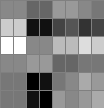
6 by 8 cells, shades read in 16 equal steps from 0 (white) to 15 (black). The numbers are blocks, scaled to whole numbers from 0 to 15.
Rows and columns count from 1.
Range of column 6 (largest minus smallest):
6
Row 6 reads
8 8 14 15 6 7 6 5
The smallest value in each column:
0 0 6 6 4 4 2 3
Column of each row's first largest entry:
3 3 3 5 3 4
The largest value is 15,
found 2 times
